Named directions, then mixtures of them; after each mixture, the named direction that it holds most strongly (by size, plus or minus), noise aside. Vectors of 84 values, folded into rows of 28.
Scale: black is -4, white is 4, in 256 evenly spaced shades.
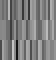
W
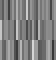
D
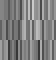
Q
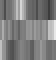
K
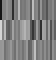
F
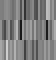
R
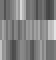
K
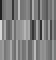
F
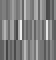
R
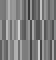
Q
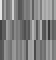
F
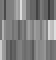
K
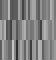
W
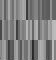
D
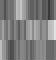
K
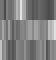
K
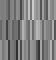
Q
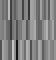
W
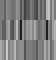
R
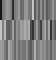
F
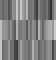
D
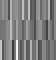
W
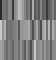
F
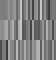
Q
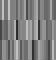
D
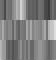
K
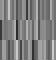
D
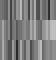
W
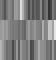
K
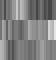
K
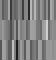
W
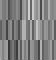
Q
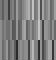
Q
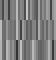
D
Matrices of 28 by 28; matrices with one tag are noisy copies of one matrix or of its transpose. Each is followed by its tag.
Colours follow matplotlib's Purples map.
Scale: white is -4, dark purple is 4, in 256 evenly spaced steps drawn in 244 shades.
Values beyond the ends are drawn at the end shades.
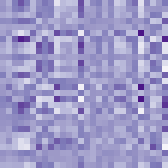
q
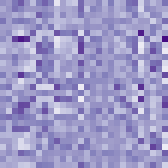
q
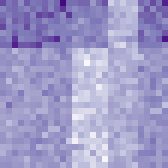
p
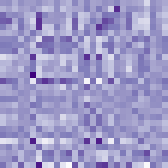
q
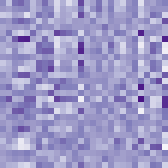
q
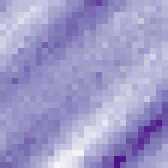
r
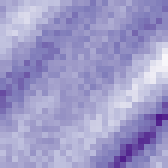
r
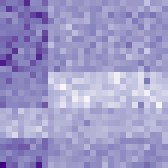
p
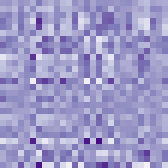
q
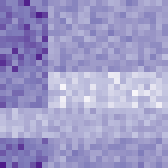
p
